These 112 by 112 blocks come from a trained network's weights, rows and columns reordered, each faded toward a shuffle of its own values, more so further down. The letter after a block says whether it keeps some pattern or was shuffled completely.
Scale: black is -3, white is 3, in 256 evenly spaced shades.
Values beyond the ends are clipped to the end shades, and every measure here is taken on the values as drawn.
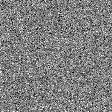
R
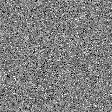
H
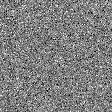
R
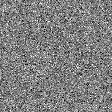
H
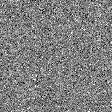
H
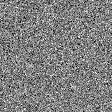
R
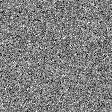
R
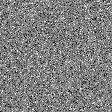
R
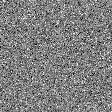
R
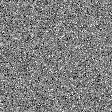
R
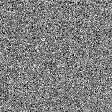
H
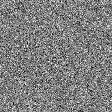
R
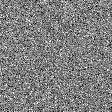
H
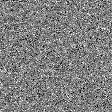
H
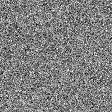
H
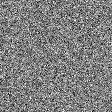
R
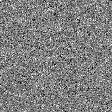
H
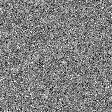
R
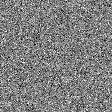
R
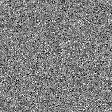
H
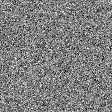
R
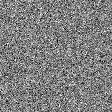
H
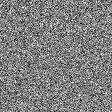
R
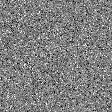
H
